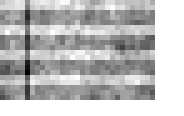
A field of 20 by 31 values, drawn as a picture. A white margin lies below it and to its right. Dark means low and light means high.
Odd lines: column 6. Grain: streaks across. Stripes: horizontal, repeating 4 times. Ninth with the highest average: top middle.
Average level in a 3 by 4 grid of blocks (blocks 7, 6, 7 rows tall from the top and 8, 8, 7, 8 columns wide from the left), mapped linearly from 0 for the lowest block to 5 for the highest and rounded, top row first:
4 5 4 3 / 1 3 3 0 / 0 3 2 2
